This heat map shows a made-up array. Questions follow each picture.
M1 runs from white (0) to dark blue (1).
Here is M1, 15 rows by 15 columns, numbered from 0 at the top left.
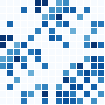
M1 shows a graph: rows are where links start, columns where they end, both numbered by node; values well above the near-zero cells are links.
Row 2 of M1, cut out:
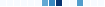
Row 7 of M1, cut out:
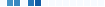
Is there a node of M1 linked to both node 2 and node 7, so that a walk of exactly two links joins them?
no
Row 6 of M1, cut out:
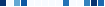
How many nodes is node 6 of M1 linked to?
7
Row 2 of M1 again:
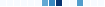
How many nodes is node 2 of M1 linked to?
4
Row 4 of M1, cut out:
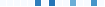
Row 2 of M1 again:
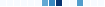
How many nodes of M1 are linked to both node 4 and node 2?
1
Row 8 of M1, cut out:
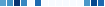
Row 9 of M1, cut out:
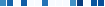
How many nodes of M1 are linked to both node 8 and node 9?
5
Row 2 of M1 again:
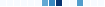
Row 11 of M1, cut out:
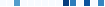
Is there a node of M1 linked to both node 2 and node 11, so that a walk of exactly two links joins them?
no
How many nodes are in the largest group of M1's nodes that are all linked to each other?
5
